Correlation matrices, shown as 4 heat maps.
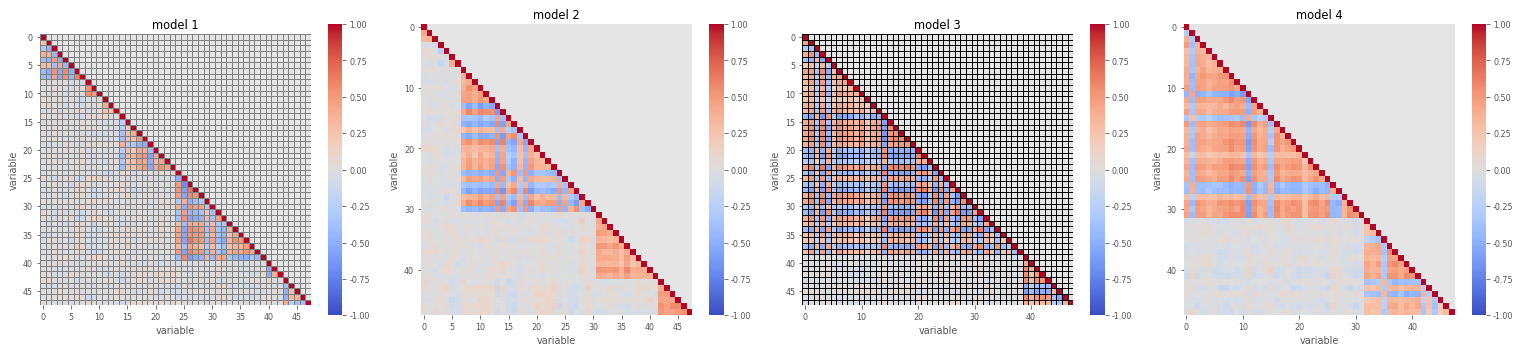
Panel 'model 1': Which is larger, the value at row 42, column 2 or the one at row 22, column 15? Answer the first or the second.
the second
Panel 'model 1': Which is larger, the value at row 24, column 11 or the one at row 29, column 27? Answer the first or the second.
the first
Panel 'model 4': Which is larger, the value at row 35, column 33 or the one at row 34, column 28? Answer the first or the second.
the second
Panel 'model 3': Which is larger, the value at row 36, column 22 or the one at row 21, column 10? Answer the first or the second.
the first
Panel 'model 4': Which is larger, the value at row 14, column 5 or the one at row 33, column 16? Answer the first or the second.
the first
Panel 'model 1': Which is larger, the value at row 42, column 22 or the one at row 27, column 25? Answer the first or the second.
the first
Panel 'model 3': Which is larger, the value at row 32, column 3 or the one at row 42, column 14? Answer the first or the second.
the first
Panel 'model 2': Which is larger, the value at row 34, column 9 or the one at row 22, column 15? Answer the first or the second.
the first
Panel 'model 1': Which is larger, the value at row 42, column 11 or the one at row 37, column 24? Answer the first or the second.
the second
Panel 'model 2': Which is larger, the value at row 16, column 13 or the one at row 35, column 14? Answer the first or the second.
the first
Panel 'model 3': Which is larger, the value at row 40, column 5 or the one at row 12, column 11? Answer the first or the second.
the second
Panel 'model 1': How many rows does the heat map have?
48
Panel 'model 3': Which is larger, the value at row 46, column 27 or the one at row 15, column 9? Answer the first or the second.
the second
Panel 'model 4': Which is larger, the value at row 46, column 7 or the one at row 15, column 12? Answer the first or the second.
the first
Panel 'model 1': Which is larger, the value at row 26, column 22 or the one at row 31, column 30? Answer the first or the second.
the first
